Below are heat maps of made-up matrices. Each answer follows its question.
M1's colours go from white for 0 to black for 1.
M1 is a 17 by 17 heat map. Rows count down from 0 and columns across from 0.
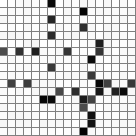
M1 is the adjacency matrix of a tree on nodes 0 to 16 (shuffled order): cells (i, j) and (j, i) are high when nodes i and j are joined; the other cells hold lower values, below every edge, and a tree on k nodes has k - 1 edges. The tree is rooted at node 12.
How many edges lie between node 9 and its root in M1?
2
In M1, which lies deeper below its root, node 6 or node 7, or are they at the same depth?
node 7
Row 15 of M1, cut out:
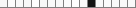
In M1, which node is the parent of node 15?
11
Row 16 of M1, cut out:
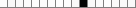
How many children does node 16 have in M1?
0
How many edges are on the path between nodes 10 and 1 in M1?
1
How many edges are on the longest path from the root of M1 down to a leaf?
2
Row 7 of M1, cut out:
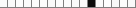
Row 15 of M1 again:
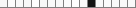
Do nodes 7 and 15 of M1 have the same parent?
yes
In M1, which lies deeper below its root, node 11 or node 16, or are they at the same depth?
node 16
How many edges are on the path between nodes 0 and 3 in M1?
4
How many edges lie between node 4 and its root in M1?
2
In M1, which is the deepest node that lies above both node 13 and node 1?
10
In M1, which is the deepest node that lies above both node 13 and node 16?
10
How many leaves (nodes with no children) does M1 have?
13
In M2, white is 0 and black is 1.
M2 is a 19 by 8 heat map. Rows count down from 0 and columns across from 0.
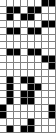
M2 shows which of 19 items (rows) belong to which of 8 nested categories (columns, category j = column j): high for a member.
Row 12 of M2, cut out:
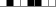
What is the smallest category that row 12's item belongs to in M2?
5
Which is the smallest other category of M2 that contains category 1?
4
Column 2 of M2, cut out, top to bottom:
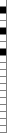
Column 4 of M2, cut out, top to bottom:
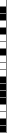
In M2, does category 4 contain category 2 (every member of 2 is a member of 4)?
yes
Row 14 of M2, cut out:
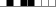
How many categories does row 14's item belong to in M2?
3
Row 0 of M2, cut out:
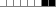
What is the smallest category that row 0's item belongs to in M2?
6
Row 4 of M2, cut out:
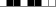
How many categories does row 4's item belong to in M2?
4
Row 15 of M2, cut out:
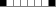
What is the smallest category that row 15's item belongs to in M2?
0
